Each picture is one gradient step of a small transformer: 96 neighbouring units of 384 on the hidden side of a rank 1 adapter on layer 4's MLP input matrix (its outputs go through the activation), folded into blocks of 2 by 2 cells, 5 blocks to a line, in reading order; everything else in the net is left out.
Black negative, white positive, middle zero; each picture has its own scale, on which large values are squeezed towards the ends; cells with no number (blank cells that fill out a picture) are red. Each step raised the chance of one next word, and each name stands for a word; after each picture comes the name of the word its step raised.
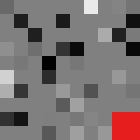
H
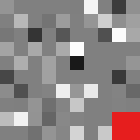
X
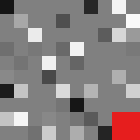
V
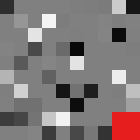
X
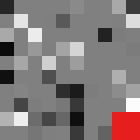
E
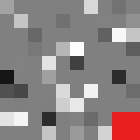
X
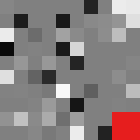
V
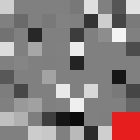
X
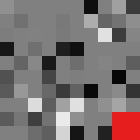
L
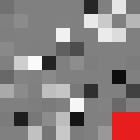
L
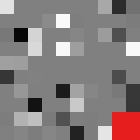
V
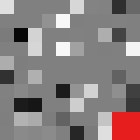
V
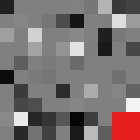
E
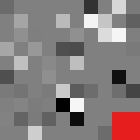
L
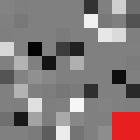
L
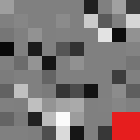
L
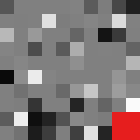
E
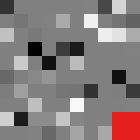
L
